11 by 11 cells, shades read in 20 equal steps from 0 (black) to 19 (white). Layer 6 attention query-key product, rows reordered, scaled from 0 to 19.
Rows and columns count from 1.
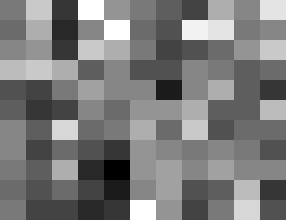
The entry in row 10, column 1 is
8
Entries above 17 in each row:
1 2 0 0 0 0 0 0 0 0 1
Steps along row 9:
down up down down up up down up down same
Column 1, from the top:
9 8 10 14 6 7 10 10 9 8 9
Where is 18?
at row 2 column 8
